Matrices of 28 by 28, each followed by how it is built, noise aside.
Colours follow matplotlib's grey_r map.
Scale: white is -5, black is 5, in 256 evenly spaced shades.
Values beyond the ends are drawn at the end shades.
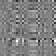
low rank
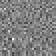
low rank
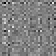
low rank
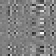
low rank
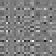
low rank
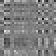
low rank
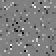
sparse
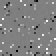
sparse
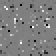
sparse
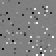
sparse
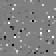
sparse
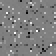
sparse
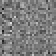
low rank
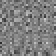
low rank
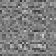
low rank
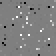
sparse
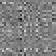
low rank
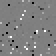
sparse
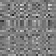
low rank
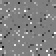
sparse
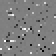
sparse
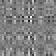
low rank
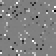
sparse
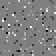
sparse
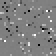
sparse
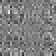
low rank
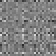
low rank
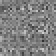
low rank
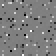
sparse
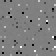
sparse
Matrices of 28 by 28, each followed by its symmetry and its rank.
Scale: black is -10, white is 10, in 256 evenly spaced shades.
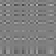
neither, rank one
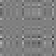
neither, rank one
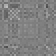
symmetric, rank three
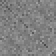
symmetric, full rank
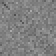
symmetric, full rank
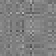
neither, rank two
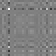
symmetric, rank two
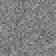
neither, full rank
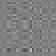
neither, rank two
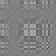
symmetric, rank two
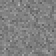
neither, full rank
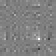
symmetric, rank three
